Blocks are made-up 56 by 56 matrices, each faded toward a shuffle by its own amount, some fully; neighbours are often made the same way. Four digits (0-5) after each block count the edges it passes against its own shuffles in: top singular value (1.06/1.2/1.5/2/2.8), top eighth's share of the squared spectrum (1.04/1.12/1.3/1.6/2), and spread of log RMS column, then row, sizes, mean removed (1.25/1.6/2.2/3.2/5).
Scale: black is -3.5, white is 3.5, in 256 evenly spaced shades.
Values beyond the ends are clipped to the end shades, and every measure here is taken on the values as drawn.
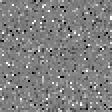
1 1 0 0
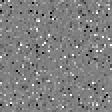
2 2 0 0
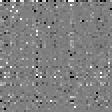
4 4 1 2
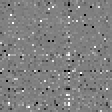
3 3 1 1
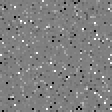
0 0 0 0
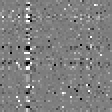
4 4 2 2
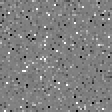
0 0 0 0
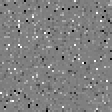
1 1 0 0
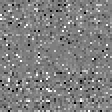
3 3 1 2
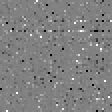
3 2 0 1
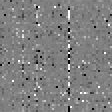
4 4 2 0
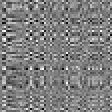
5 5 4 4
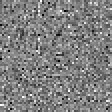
3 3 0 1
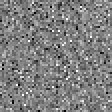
1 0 0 0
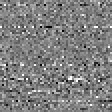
1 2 0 3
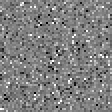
0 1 0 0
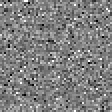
2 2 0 0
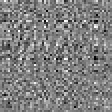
4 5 3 3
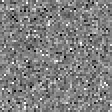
1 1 0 0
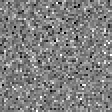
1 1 0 0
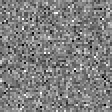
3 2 0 0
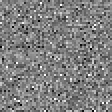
3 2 0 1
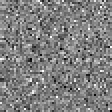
3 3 0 1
